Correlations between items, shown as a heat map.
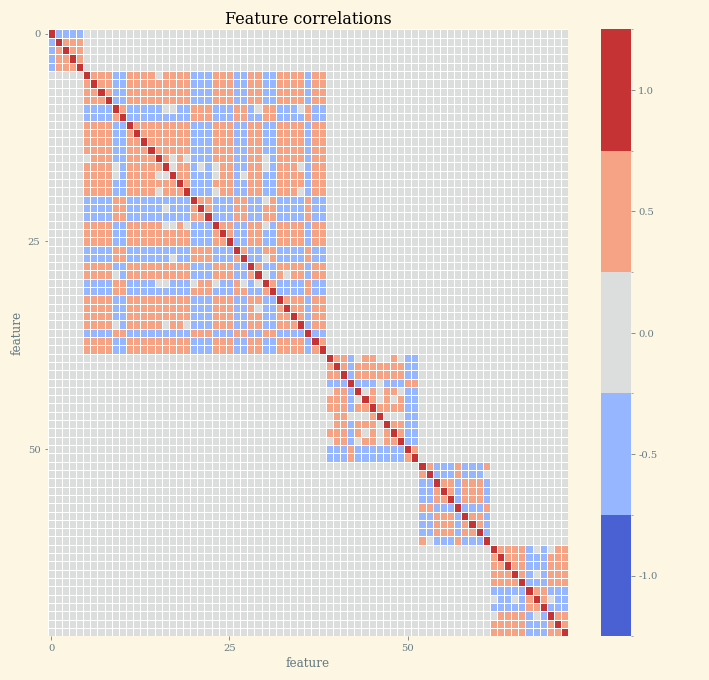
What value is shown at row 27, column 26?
0.5
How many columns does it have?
73
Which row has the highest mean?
29
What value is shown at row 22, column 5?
-0.5
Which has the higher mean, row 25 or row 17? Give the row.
25
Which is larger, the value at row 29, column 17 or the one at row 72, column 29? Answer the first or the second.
the first
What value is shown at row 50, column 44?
-0.5
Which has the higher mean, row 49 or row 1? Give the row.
49
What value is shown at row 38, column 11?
0.5
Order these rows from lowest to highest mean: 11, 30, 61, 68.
30, 61, 68, 11
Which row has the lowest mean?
20
